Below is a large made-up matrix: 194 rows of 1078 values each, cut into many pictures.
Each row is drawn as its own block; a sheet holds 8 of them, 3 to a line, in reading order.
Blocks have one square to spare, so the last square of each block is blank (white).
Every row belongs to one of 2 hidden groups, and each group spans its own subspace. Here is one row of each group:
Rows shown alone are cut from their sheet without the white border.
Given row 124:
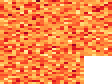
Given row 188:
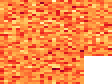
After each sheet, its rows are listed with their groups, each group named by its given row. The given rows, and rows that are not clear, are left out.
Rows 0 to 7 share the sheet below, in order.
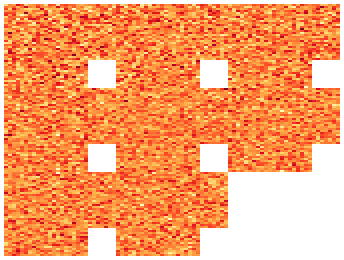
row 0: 188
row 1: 124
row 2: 124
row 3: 124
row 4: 124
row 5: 188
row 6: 188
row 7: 124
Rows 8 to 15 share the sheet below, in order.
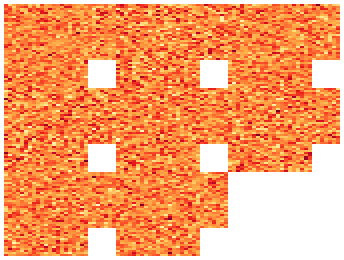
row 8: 124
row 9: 188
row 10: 124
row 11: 124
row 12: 188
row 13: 188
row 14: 188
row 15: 124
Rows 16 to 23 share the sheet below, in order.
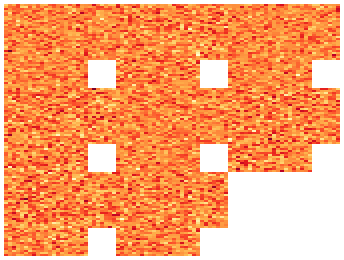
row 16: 124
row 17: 124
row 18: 124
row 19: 124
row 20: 188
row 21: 188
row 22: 188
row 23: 124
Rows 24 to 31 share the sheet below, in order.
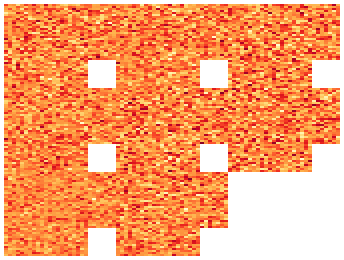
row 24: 188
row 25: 188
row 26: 188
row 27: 188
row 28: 188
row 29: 124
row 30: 124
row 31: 188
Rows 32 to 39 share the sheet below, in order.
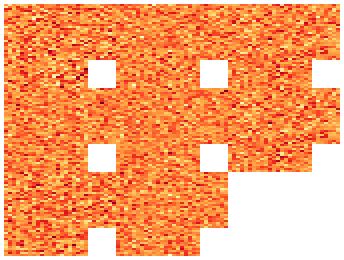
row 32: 188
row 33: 124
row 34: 188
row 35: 124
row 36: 188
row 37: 188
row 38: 188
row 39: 188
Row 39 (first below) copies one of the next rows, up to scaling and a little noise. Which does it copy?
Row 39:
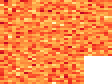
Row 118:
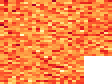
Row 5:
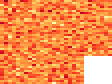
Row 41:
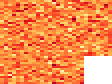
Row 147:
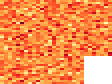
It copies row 5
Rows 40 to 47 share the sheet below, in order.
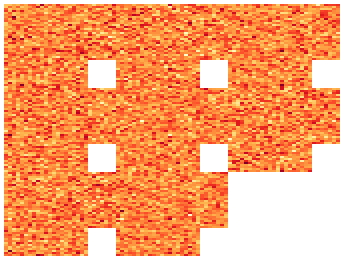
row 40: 124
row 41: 188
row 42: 124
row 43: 124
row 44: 124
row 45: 188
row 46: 124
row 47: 124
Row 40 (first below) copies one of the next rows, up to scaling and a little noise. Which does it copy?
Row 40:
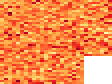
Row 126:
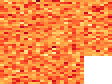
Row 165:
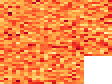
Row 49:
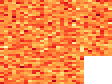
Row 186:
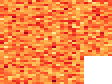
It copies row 165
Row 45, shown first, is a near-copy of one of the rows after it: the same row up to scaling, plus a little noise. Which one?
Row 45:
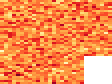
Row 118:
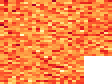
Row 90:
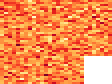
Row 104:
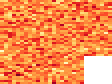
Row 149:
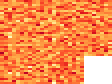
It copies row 104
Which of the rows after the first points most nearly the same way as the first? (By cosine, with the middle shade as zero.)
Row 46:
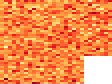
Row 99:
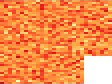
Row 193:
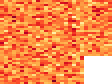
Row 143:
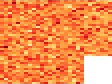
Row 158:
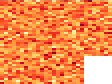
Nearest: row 193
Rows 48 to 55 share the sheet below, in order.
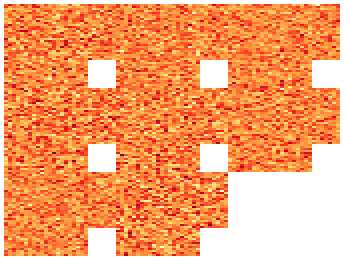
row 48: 188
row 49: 124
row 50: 124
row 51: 188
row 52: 188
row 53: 188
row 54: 124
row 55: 188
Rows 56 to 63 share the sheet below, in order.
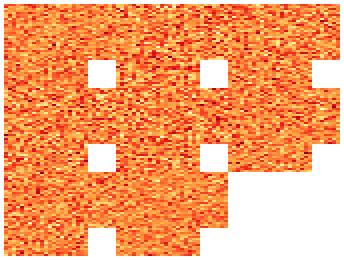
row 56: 188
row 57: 188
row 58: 188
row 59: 124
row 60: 124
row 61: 188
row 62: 124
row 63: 124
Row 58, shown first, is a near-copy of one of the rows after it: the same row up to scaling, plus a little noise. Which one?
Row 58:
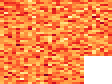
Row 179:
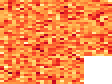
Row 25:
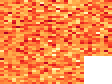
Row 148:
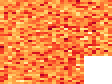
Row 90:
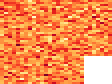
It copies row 90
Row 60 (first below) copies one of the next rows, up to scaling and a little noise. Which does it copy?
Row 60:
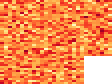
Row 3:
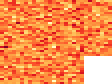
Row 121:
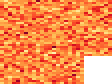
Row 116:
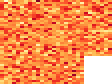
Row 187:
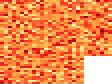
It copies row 187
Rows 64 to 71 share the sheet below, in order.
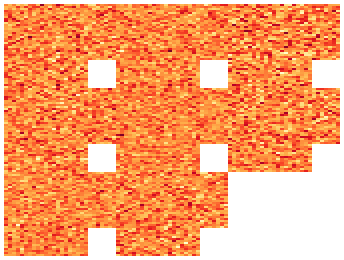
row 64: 124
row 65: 124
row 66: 188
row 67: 188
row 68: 124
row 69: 188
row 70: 188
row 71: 124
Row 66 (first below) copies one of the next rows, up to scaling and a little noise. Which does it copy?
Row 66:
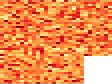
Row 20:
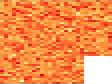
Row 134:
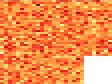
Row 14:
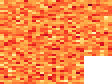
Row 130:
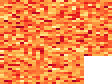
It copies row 130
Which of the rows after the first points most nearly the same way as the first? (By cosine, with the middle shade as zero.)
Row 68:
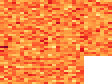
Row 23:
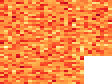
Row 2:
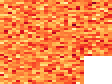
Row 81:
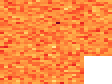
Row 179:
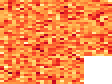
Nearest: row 81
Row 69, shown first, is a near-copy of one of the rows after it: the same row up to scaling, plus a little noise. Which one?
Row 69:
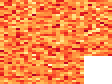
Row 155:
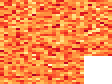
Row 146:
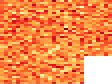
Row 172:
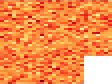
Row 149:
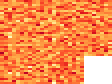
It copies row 155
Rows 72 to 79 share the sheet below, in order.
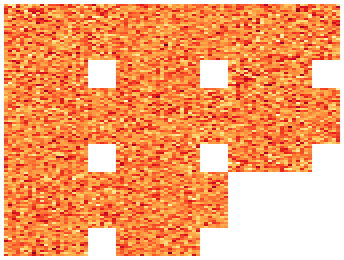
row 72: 124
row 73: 188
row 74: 188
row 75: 188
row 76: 124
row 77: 188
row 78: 188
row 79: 124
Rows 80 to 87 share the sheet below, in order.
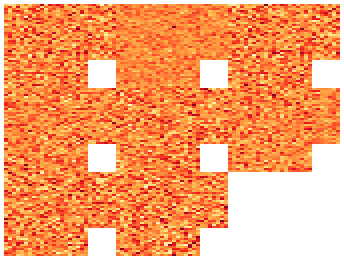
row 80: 124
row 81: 124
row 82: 124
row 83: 188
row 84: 124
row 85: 188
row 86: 124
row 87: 188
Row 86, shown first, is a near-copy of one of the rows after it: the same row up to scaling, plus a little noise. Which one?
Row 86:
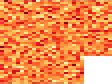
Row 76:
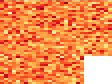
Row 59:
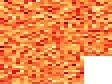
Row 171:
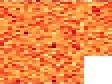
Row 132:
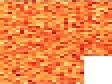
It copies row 59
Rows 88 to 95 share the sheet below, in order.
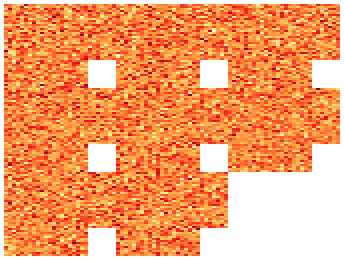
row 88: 188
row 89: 188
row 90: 188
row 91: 124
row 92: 188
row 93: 124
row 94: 124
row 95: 188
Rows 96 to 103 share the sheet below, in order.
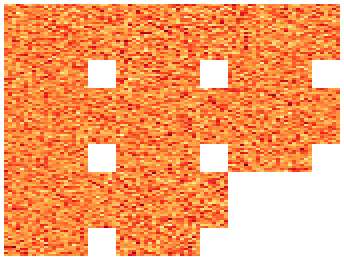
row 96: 188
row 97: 188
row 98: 188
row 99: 124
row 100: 124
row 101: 188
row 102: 188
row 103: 124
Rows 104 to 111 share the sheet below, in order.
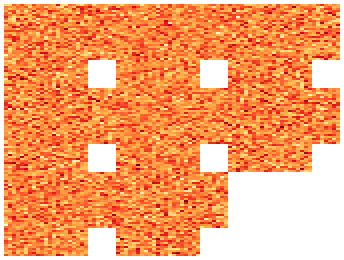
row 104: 188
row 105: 188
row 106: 124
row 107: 188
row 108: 188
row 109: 188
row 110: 188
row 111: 188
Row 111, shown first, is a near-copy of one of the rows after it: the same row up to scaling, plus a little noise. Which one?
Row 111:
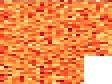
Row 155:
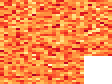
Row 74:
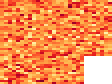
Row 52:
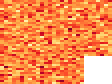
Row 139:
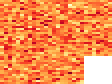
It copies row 52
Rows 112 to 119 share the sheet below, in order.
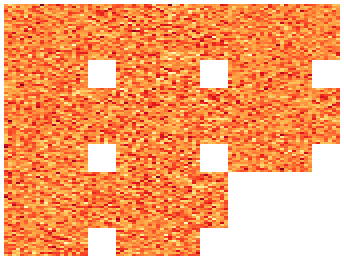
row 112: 124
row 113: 188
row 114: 188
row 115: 188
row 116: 124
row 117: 124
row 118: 188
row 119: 188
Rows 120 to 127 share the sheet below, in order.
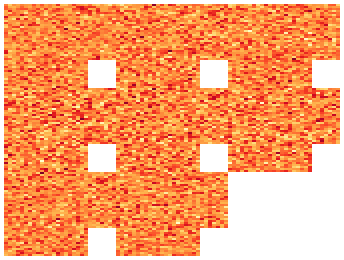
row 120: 188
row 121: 124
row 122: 188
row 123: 188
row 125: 188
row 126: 124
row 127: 188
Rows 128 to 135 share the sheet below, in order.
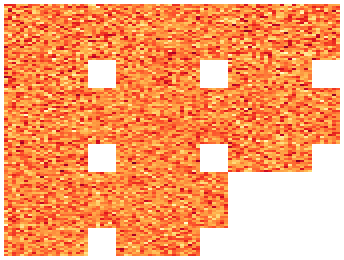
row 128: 124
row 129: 188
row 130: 188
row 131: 188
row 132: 124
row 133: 188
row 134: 188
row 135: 188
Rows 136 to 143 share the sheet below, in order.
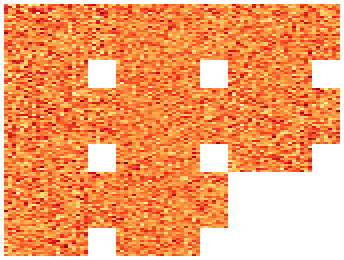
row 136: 124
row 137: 124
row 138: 124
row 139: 188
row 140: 188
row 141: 124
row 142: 124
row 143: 124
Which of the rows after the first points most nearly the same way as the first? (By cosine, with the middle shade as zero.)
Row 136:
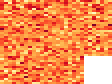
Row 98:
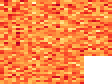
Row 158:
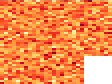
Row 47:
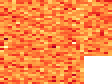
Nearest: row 158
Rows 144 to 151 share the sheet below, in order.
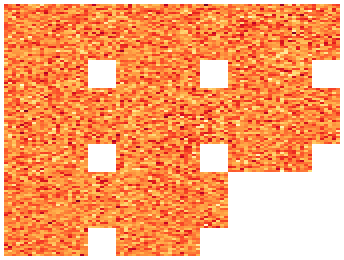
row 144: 124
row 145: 124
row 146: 188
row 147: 188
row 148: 188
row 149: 188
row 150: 124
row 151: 188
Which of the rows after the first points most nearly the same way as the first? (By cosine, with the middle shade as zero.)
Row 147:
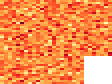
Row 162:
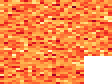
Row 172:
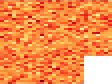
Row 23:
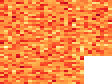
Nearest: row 23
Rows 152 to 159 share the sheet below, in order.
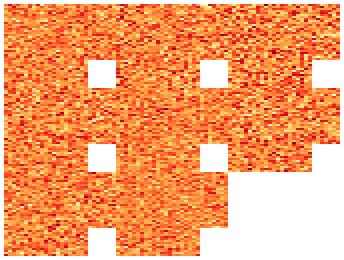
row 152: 124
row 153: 124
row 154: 124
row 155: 188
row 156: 188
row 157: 188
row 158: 124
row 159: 188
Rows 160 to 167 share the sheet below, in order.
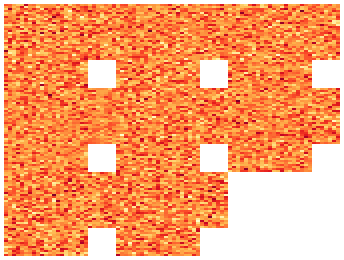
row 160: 188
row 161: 188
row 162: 188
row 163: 188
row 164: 124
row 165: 124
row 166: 188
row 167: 124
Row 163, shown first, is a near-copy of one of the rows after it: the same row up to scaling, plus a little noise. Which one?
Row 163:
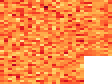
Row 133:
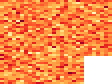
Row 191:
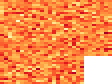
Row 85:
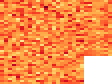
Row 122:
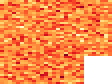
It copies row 85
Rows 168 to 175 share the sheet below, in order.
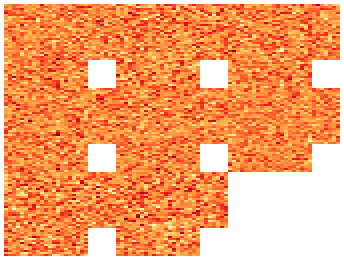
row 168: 188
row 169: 188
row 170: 124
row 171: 124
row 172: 188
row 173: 124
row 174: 188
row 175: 188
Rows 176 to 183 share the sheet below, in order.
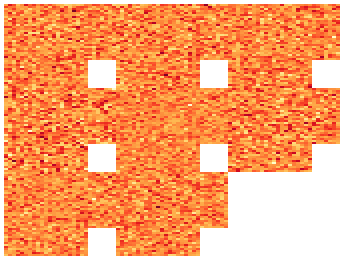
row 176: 188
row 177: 124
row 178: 188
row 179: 188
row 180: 124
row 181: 188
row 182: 124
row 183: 188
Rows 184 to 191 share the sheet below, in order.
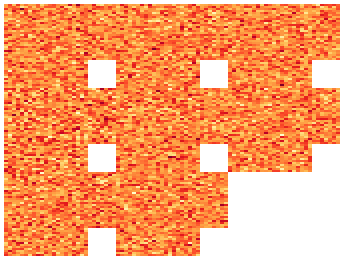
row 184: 124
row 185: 124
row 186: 124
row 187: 124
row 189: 124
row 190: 124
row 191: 188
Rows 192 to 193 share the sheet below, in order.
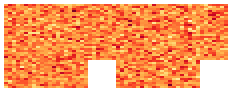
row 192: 188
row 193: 124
